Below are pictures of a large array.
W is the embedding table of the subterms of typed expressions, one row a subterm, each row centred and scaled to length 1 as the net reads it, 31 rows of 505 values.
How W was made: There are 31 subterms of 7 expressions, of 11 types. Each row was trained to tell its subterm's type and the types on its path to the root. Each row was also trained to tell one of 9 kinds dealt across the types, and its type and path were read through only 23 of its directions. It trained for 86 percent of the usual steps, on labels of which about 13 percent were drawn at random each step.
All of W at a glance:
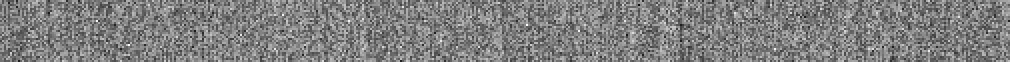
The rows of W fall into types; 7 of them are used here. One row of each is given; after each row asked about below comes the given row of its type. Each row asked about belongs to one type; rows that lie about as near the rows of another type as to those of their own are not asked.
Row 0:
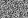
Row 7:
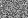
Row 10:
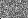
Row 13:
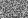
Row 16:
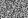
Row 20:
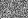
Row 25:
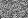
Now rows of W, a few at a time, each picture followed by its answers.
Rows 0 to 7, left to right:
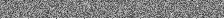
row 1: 16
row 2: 0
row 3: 16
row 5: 13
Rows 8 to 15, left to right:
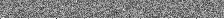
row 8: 10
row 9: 0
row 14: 13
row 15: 20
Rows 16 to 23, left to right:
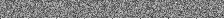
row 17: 16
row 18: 25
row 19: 13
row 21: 16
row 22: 7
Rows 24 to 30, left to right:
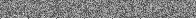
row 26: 20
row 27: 20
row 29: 10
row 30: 13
